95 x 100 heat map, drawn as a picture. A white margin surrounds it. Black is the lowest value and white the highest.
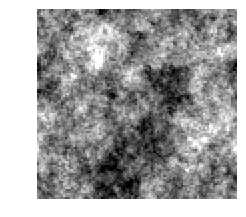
The bottom middle is the ninth with the lowest average. The histogram is bell-shaped. Neither half mirrors the other. Overall the values sit about 50% of the way up the scale. The field is mottled with small blotches.
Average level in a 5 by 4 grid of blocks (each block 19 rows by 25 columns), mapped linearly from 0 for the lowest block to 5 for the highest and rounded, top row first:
3 4 3 3 | 3 4 2 4 | 3 3 1 4 | 3 2 1 5 | 3 0 3 3
